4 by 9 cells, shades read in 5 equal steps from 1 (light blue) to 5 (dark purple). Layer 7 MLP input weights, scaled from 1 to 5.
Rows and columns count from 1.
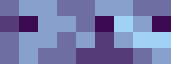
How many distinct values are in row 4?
3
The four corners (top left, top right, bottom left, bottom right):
3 3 3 2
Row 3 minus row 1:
0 0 0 0 -1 2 0 -2 -2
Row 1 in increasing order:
2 2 2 2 3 3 3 3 3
